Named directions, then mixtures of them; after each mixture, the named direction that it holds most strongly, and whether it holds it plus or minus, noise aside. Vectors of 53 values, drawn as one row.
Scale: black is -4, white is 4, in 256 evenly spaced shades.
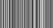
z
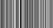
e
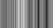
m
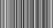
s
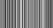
s, minus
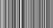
e, minus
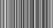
s, plus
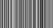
z, minus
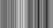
m, plus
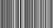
e, plus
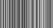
z, plus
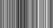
m, minus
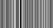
e, plus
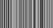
z, minus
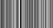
e, plus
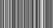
z, plus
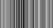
m, minus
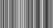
m, plus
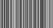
z, minus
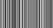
z, plus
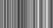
m, minus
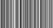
e, plus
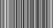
s, plus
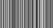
z, plus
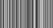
z, plus
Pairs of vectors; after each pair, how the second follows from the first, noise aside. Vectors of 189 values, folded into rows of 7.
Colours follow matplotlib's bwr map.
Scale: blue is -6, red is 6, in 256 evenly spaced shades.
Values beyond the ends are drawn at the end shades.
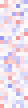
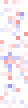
partly zeroed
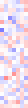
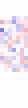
partly zeroed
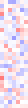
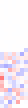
partly zeroed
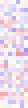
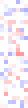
partly zeroed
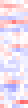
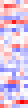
scaled up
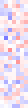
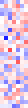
scaled up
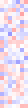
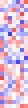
scaled up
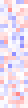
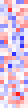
scaled up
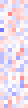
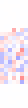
partly zeroed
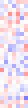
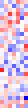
scaled up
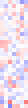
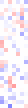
partly zeroed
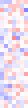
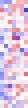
scaled up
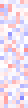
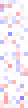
partly zeroed
